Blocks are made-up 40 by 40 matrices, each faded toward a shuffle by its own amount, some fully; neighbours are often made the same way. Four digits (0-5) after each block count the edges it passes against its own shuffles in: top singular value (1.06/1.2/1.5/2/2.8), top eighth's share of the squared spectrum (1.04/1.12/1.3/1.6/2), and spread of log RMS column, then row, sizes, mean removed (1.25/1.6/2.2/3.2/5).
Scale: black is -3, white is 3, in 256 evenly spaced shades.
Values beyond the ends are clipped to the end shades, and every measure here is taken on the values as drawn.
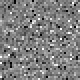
0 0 0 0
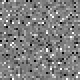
0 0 0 0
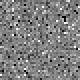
1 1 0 0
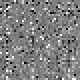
3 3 1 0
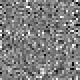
2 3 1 1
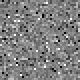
1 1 0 0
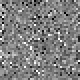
2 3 1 1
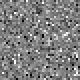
0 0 0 0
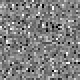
2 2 0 1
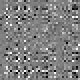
4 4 3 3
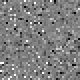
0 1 0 0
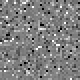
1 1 0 0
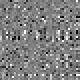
4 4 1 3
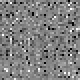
3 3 1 1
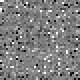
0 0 0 0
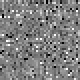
3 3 1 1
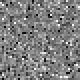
0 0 0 0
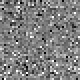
2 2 0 1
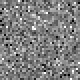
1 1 0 0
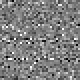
2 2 0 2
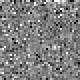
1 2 0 1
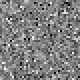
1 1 0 0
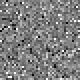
1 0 0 0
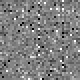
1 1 0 0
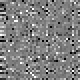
4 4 2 1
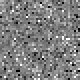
1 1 0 1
